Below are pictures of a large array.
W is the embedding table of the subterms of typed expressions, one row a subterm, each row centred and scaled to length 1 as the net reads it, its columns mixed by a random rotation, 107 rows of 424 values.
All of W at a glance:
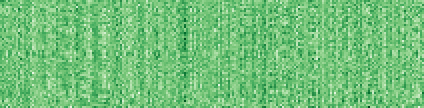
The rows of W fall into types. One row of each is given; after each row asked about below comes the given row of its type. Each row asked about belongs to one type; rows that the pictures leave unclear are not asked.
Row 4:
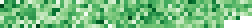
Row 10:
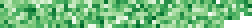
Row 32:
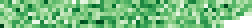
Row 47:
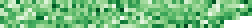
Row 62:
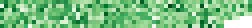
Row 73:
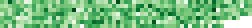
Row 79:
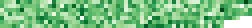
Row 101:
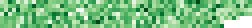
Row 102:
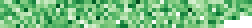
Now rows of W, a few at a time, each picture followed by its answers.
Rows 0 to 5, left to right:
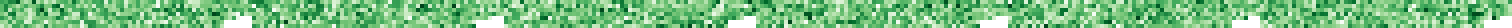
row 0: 102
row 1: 62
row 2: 47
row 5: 102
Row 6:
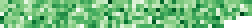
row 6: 101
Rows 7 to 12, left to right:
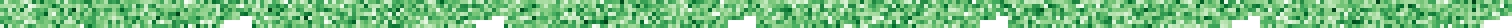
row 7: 73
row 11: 10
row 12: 73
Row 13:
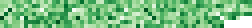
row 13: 101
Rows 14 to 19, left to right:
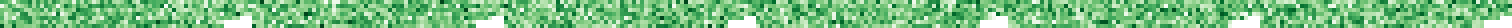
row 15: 32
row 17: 62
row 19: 10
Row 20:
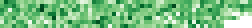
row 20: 62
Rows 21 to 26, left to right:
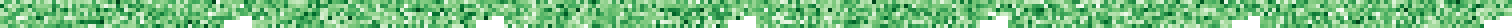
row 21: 47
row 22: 102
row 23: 73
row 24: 73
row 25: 10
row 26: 101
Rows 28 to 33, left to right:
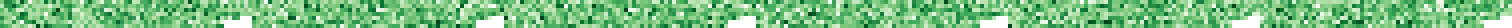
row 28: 4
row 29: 47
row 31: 32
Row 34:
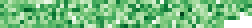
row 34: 10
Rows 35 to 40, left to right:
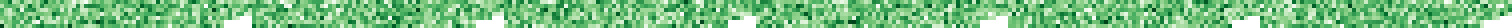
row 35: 32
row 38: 62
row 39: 101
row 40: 73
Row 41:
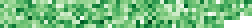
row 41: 79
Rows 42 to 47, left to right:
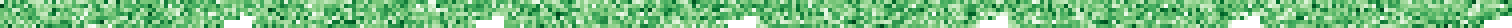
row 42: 4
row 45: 102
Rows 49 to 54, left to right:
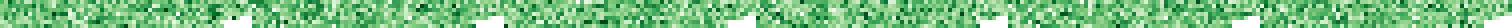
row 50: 62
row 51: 32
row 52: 101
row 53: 32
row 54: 62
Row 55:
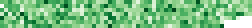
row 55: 101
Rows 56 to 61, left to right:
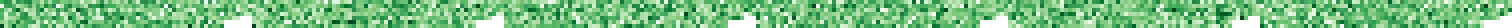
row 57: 32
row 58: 10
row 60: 102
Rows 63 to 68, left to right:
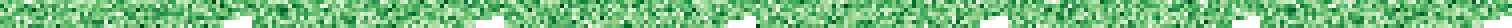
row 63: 10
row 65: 102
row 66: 32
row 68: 10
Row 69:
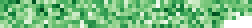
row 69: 102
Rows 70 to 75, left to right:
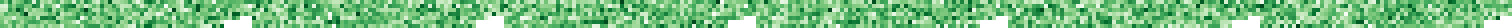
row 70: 79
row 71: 62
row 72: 47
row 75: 4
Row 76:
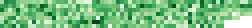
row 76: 62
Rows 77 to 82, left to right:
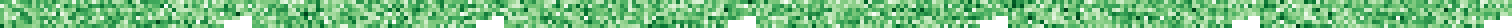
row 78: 10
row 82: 4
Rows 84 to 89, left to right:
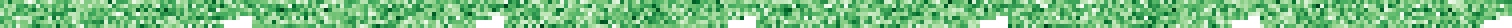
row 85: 10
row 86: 4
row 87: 10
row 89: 102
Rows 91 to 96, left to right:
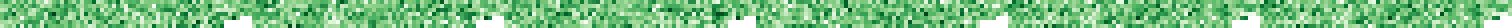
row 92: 4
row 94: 73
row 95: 4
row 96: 4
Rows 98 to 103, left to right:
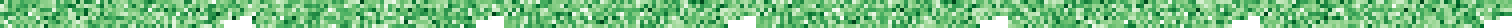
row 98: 102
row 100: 101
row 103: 101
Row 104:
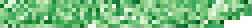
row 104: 47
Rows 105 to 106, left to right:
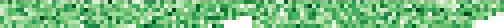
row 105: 79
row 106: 102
